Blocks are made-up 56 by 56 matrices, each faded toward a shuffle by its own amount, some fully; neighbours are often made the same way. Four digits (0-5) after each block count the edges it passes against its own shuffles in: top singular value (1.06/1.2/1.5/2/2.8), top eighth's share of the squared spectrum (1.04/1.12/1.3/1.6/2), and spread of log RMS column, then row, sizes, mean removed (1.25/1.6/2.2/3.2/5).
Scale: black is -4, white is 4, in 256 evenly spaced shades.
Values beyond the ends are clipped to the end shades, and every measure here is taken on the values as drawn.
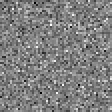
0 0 0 0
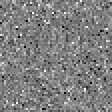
0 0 0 0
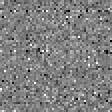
3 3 1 1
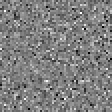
3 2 1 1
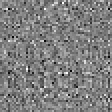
4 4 1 2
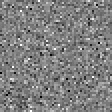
2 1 0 0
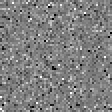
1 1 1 0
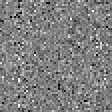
1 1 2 0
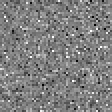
2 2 1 0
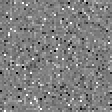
0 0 0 0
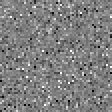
0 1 0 0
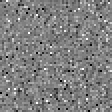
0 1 0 0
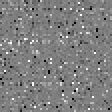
3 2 0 0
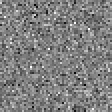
1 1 0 1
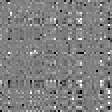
5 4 3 3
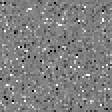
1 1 0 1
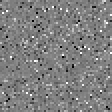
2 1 0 0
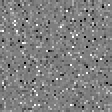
2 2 0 0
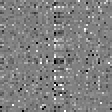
4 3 2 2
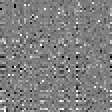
4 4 2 2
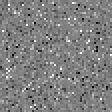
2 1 0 0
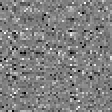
4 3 1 2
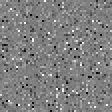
2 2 0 0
